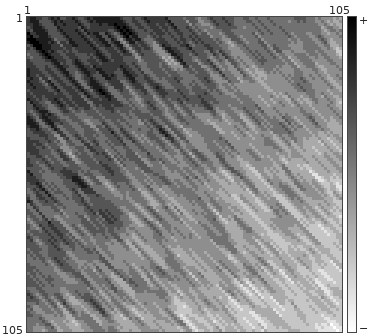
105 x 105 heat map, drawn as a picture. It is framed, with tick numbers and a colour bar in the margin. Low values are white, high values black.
Neither half mirrors the other. Values rise toward the top left. The ninth with the highest average is the top left. The bottom right is the ninth with the lowest average. Streaks slant down to the right. No single row or column stands out from its neighbours.
